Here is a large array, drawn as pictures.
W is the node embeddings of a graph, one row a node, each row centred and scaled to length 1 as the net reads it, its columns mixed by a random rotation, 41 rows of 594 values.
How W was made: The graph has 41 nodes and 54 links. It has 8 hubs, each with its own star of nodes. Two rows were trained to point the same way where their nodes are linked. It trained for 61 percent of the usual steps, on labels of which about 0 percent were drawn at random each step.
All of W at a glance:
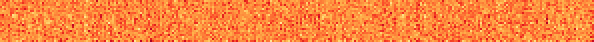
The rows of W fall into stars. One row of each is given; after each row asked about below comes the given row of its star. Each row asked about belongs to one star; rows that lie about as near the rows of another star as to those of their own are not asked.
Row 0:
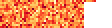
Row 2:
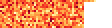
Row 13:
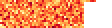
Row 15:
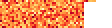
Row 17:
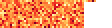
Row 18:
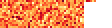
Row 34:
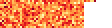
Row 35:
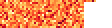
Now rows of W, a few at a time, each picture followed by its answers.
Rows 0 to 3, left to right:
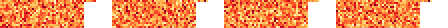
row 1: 17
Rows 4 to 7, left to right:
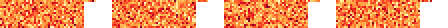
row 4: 2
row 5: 17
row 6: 13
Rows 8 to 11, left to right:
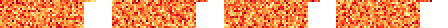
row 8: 13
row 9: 2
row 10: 18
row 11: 0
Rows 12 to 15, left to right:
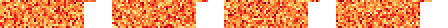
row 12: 35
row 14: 15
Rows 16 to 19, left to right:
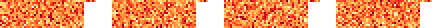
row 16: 15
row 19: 15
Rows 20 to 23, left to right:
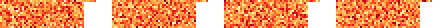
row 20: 13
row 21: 18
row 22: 18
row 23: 18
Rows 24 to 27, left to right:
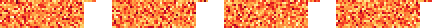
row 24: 13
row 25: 17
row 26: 0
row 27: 34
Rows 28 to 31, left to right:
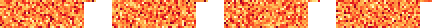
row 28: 2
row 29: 35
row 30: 13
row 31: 17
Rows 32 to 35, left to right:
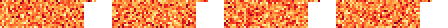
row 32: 18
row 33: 0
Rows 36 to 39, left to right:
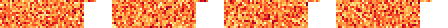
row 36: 34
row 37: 17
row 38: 2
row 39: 35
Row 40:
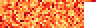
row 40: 0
